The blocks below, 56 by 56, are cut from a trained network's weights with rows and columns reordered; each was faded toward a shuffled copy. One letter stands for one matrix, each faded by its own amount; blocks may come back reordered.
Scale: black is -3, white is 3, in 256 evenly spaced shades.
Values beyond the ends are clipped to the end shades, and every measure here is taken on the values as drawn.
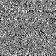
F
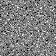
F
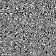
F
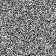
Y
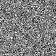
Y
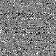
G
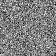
Y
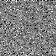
F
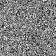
Y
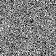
Y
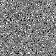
F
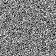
Y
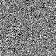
Y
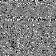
G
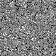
F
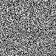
Y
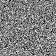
Y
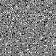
F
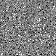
F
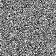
Y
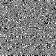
G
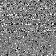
G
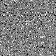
G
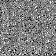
F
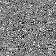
F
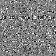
G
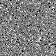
F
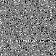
G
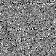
F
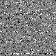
G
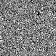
Y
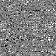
G
